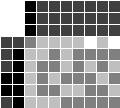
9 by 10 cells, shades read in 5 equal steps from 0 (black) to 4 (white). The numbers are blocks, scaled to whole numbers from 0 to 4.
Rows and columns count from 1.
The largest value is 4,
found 8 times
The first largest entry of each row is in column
1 1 1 8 3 3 3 3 3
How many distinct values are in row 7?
3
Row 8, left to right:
0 0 3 2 2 3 3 2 2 3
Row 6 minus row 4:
0 -1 1 -1 -1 0 -1 -1 -1 -1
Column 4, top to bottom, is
1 1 1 3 3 2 2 2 3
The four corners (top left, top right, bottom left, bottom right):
4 1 1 2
